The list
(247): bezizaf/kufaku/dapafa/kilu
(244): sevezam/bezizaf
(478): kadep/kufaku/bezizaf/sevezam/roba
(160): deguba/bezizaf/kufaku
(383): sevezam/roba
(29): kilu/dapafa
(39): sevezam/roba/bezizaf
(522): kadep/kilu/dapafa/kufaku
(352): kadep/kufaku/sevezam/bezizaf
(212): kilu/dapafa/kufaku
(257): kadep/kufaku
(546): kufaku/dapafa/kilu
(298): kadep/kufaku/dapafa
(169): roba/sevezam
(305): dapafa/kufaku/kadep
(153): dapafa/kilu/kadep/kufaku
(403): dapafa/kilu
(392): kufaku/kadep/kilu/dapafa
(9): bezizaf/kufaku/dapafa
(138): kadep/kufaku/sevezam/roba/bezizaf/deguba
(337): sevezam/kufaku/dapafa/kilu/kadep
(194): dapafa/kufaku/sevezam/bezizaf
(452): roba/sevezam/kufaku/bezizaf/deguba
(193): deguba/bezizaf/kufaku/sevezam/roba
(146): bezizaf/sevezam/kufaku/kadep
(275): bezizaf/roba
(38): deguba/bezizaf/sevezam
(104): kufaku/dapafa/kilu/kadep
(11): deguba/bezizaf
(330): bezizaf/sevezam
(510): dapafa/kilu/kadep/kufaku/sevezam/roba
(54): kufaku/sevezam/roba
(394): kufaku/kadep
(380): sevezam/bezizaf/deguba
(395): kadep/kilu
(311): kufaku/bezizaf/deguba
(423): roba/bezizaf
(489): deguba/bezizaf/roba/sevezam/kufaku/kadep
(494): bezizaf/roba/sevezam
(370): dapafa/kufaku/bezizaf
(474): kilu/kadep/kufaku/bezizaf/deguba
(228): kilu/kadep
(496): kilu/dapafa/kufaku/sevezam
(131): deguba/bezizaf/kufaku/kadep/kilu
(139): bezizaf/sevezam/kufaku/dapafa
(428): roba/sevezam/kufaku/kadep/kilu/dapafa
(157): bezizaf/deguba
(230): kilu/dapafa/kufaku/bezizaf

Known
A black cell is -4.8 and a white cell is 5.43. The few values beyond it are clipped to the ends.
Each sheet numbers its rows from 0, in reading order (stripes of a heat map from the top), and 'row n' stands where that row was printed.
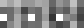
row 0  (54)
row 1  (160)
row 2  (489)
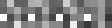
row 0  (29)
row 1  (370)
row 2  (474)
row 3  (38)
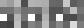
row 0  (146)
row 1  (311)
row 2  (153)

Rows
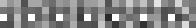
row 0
(139)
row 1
(194)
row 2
(193)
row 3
(157)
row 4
(428)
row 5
(452)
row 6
(392)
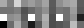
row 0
(383)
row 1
(380)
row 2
(11)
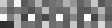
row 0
(494)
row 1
(510)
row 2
(131)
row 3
(212)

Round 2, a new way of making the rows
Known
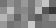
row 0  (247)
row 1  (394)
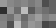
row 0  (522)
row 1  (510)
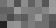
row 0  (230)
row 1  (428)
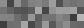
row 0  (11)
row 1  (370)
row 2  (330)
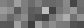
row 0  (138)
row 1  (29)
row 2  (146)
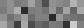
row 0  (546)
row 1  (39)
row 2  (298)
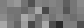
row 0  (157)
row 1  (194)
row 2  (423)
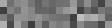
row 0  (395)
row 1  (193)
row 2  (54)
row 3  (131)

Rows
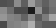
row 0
(38)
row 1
(403)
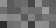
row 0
(160)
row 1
(496)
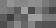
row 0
(474)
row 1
(305)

